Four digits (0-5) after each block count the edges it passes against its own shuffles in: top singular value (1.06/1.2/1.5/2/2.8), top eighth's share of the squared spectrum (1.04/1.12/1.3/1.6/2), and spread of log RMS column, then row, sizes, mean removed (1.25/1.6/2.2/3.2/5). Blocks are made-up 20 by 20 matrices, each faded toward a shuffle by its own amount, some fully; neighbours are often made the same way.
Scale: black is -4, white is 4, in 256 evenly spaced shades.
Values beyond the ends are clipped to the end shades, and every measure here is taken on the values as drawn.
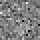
0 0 0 0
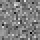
1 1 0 0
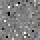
0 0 0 0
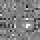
3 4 2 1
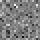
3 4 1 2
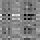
4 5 2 2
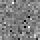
0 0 0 0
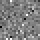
1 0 0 0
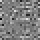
3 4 2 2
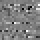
2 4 0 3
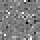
0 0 0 0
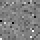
0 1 0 0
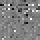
2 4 0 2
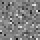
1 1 0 0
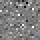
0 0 0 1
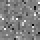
0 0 0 0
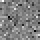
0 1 0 0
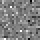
1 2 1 0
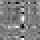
3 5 2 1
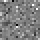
1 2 0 0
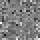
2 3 1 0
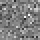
1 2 0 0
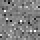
0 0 0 0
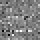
2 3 0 1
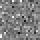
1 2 0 0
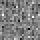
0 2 2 0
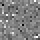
0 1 1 0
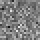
0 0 0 0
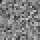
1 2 0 0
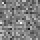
1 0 0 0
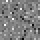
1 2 0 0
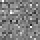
2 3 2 0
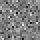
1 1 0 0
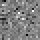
2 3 0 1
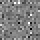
2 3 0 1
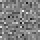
2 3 1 1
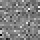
2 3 1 0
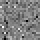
0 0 0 0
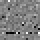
2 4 0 1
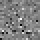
2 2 0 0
